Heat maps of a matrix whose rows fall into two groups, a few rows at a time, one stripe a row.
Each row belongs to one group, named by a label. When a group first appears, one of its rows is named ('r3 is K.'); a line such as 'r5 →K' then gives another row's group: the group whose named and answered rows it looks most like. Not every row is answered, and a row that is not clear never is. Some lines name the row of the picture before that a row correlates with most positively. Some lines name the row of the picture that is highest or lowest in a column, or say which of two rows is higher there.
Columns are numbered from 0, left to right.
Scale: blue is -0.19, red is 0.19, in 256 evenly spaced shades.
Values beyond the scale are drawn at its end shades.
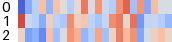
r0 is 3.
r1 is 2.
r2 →2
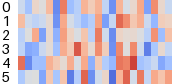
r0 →3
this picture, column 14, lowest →2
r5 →3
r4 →2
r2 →3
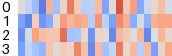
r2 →3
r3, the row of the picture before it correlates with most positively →3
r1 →3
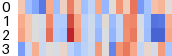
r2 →2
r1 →2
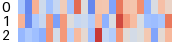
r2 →3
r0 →3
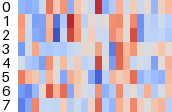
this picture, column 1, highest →5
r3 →3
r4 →3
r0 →3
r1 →2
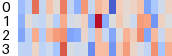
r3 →3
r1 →3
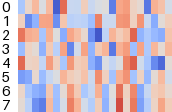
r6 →2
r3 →3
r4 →2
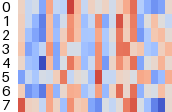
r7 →2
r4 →2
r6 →2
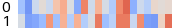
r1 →3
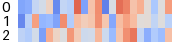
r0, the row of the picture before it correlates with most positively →1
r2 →2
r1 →3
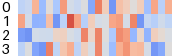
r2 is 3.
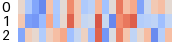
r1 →2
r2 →3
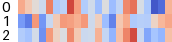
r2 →2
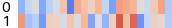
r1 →2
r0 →3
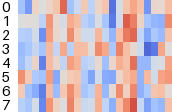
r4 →2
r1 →2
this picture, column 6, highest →0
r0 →3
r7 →2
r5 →2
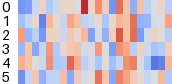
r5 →3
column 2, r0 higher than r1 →No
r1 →2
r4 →2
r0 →3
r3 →3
